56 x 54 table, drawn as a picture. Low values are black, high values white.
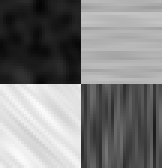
It is made of 2 by 2 panels. Panel 1,1: very low, blotchy, faint in contrast. Panel 1,2: high, streaked across, faint in contrast. Panel 2,1: very high, slanting down to the right, faint in contrast. Panel 2,2: low, streaked downward.
